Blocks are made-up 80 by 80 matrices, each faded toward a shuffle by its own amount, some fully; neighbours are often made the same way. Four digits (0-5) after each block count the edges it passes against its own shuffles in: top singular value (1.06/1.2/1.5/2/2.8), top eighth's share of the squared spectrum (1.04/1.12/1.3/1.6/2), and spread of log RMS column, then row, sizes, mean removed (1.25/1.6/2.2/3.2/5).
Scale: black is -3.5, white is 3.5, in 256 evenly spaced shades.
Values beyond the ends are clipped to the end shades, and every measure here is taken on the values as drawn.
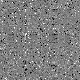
3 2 1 0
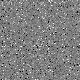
3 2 0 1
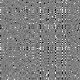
5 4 3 2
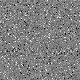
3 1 0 0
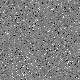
0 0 0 0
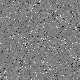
1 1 0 0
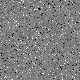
0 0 0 0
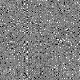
4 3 1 1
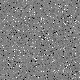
2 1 0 0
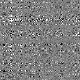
2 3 3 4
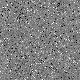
0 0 0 0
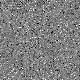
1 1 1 0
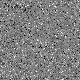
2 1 0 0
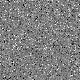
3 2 0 0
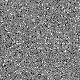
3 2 0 0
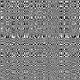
5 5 4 4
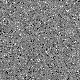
1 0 0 0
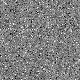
2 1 0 0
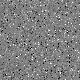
0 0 0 0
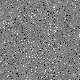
1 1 0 0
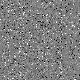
2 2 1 0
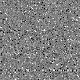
3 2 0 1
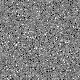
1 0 0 0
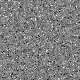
1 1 0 0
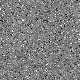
2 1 0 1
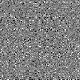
4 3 2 2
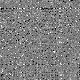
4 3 1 2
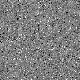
3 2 1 0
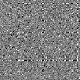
4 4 2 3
